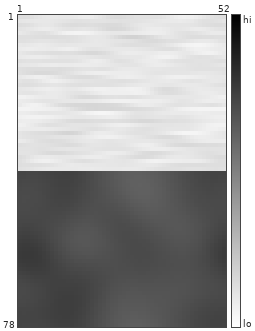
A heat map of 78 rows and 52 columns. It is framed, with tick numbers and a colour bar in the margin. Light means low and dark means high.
The table splits into 2 rows of 1 panel. Panel 1,1: very low, streaked across, faint in contrast. Panel 2,1: high, smooth, faint in contrast.
